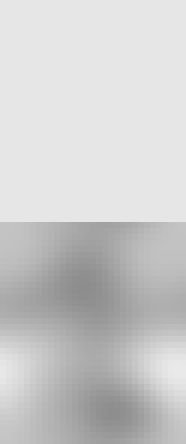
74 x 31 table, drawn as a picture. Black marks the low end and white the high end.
It is made of 2 by 1 panels. Panel 1,1: very high, flat. Panel 2,1: high, smooth.
